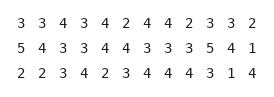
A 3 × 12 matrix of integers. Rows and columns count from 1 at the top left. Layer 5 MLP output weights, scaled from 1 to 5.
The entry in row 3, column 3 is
3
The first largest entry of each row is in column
3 1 4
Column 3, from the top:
4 3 3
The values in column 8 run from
3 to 4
